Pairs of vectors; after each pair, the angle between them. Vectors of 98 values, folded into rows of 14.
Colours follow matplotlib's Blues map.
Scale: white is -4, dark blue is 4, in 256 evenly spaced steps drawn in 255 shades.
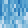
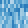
partly aligned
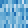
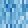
partly opposed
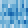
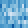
nearly opposite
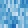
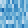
orthogonal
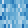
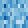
partly aligned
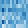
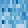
nearly parallel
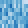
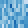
nearly parallel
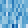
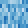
partly opposed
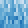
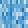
orthogonal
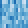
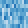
orthogonal
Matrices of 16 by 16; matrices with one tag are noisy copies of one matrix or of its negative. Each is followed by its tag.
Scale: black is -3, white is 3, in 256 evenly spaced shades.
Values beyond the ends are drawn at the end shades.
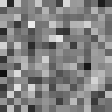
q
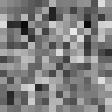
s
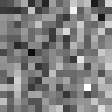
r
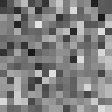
r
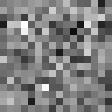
s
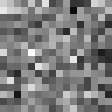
r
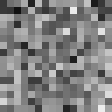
r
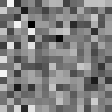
q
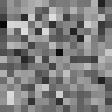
s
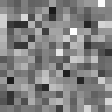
s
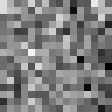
r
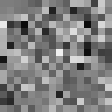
s
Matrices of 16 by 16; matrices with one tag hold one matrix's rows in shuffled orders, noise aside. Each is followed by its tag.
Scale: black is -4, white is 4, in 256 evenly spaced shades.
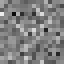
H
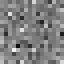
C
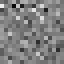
H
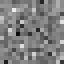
C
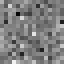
C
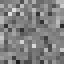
C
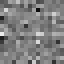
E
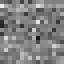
E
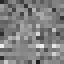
E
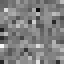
E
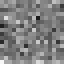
E
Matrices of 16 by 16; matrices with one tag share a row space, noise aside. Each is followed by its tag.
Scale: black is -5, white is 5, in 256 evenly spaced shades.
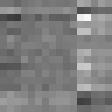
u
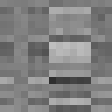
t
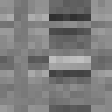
t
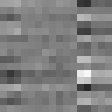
u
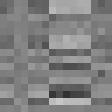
t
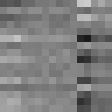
u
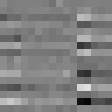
u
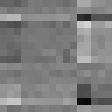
u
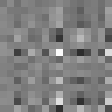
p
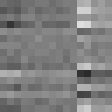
u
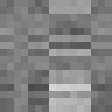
t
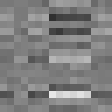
t
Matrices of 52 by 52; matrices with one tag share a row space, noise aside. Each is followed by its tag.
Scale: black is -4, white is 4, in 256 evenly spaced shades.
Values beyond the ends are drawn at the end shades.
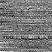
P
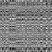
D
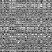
D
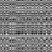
D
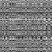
D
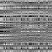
P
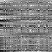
P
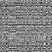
D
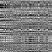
P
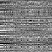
P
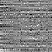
P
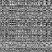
D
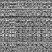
D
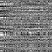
P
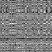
D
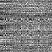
P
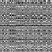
D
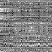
P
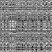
D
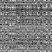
D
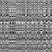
D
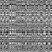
D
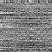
P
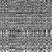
D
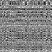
D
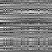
P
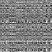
D
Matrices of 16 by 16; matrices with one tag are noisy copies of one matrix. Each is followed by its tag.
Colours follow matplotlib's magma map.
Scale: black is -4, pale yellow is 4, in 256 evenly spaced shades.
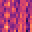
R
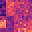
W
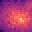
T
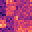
W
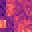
W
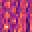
R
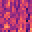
R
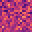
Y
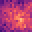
T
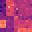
W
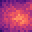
T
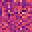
Y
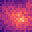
T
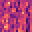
R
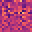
Y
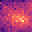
T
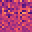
Y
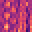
R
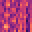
R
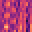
R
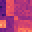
W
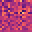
Y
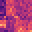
W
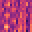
R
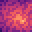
T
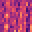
R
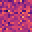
Y
